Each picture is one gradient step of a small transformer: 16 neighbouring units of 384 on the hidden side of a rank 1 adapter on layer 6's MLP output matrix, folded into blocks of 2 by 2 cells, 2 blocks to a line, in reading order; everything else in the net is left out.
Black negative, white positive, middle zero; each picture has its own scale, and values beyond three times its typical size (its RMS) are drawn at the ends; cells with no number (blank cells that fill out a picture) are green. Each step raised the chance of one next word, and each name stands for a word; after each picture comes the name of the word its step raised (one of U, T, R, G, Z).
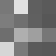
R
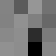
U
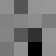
U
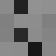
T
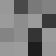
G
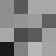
U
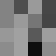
U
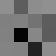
T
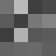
R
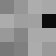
U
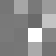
R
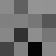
G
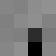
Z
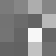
R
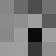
Z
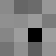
T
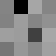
T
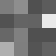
R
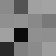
U
